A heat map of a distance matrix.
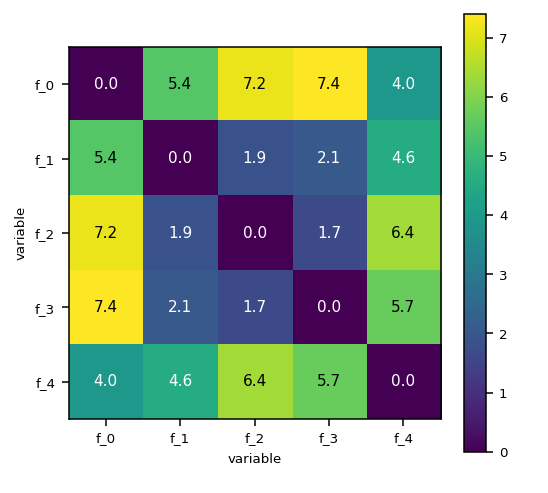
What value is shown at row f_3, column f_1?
2.1
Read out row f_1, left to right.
5.4 0.0 1.9 2.1 4.6
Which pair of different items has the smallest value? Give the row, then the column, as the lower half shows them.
f_3, f_2
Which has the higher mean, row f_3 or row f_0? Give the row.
f_0
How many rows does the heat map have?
5
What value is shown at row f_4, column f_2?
6.4
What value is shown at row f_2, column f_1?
1.9
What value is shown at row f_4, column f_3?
5.7
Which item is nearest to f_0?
f_4
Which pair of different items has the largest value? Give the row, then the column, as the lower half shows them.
f_3, f_0
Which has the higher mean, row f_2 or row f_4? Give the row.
f_4
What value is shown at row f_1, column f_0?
5.4
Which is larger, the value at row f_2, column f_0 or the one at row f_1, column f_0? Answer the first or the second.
the first
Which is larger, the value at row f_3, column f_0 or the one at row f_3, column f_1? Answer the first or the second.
the first
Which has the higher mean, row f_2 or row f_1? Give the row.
f_2
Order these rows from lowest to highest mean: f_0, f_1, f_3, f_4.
f_1, f_3, f_4, f_0
